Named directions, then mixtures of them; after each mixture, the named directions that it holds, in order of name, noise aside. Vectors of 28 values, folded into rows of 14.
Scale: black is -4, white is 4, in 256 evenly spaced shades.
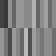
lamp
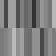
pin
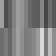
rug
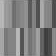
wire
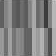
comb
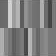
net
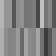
wire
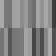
comb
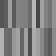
comb, lamp, wire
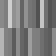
net, wire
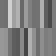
net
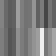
comb, pin, rug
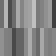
pin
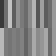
comb, lamp, net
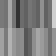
comb, pin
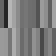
lamp, net, pin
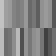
wire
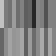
lamp, pin, rug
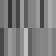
net, wire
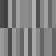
lamp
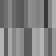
comb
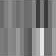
comb, rug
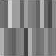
net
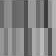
comb
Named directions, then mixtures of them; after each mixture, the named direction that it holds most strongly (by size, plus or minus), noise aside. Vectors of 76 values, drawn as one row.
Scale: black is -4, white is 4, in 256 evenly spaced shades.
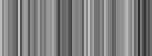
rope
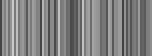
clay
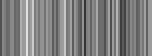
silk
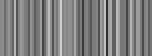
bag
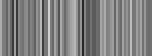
clay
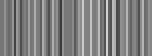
bag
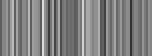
bag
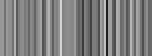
bag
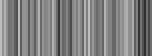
rope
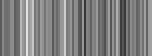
silk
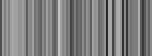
clay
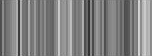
rope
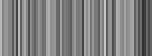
rope
